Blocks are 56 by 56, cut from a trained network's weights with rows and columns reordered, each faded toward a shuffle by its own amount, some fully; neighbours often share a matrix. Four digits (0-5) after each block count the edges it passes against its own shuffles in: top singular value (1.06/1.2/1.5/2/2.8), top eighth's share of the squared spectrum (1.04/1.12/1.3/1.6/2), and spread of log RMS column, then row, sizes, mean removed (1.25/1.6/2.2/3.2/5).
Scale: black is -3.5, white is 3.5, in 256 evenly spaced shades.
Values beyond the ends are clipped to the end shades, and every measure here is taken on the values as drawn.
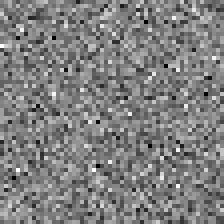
0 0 0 0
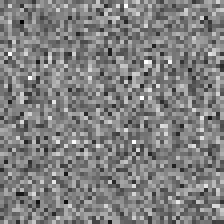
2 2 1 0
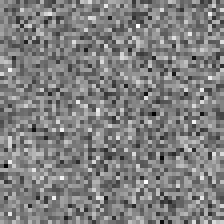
1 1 0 0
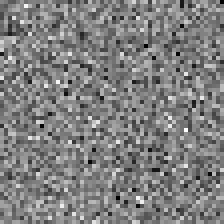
0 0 0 0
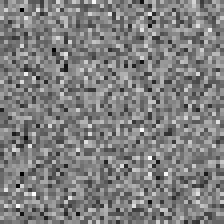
3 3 1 0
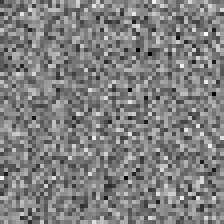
0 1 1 0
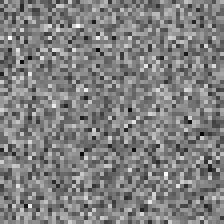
2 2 0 0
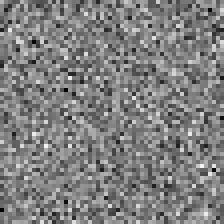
1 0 0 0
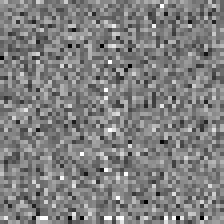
2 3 2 1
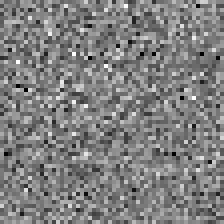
0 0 0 0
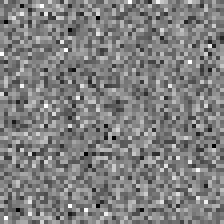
0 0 0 0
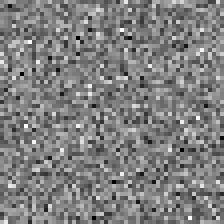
1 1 0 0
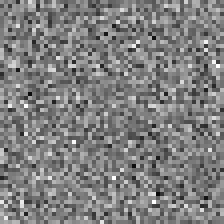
1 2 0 1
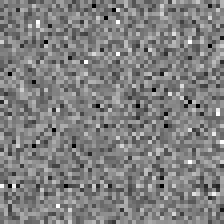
1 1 0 1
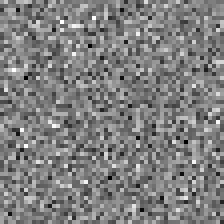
0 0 0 0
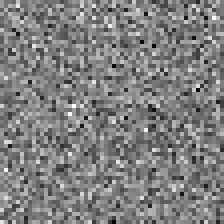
2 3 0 0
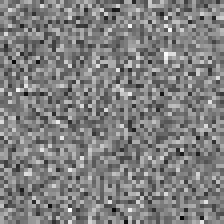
2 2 0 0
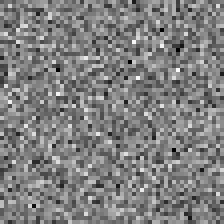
0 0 0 0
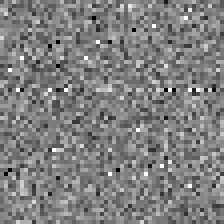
2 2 0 1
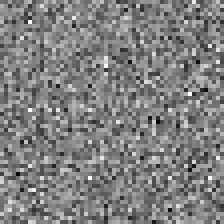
1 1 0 0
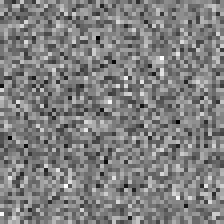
2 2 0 0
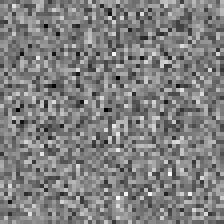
2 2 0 1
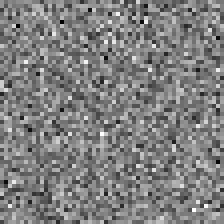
1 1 0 0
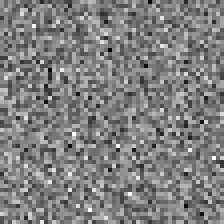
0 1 1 0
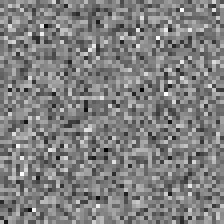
1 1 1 0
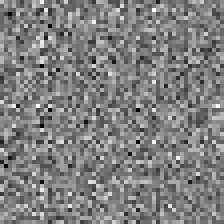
3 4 2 1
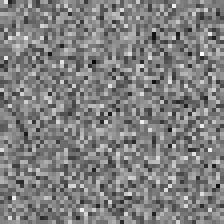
1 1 0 0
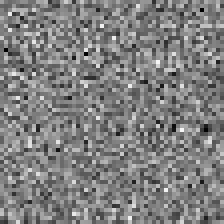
3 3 1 1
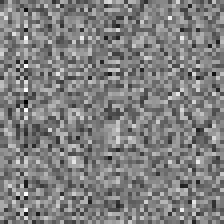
4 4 3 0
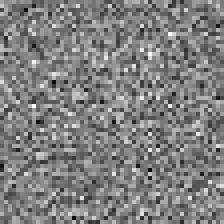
3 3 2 0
